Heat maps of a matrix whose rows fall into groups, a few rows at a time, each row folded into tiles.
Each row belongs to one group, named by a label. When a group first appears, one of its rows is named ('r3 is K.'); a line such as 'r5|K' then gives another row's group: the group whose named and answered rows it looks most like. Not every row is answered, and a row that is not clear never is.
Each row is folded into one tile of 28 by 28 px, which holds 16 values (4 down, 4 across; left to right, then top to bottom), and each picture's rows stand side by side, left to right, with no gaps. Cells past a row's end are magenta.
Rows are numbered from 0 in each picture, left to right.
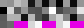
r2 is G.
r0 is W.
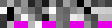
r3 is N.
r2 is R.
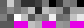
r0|R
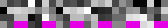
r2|N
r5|G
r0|N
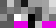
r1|W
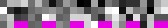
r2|R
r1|R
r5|W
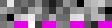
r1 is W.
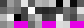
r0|G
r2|G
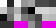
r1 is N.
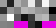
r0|W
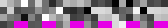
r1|R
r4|G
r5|N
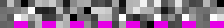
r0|R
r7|R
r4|W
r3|N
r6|R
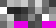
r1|R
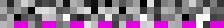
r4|W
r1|N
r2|W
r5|G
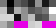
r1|G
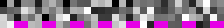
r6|R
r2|W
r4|G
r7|R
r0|G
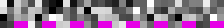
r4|G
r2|G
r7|R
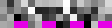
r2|R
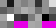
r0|W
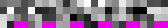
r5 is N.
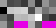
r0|N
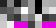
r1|W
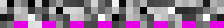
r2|N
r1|G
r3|R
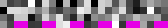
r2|G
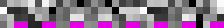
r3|R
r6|R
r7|W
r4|N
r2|R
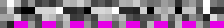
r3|N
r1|N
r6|W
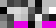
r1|W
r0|N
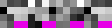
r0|N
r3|N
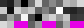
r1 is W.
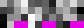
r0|W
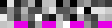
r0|G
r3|N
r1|W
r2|G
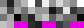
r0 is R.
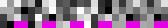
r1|W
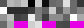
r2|R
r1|G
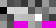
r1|W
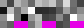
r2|R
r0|W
